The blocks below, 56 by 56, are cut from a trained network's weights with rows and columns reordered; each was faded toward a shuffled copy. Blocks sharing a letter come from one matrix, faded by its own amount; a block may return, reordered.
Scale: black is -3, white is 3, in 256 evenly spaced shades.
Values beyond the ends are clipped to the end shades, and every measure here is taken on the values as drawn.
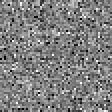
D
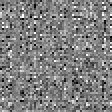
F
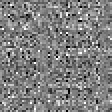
F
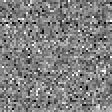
D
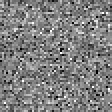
D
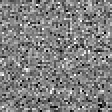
D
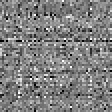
F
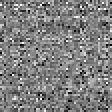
F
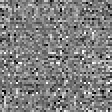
F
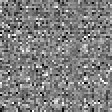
F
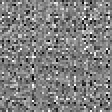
F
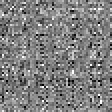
F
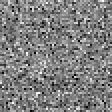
D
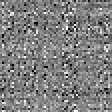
F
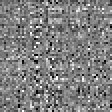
F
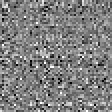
F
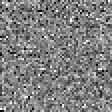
D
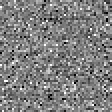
D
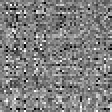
F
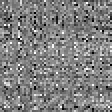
F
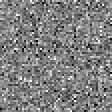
D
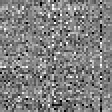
F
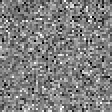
D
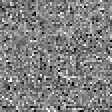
D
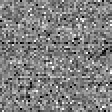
D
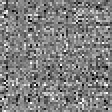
F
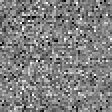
D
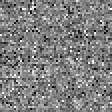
D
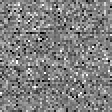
D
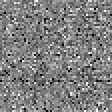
D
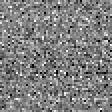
D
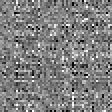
F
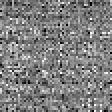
F
